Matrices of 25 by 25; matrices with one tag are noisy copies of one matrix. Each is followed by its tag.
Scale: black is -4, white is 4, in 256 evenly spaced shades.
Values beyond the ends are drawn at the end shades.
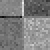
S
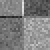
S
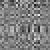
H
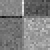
S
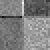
S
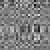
H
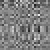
H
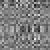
H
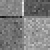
S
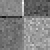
S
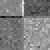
S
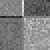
S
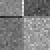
S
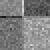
S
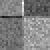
S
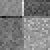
S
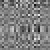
H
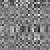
H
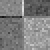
S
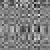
H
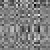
H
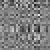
H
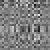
H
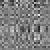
H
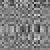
H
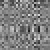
H
